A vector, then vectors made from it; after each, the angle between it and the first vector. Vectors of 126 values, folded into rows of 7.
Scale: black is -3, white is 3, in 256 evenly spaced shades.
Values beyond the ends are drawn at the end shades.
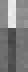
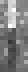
nearly parallel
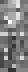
partly aligned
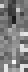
partly opposed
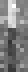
nearly parallel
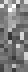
partly aligned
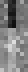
nearly opposite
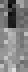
nearly opposite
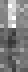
nearly parallel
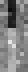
nearly opposite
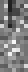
partly opposed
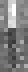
nearly parallel
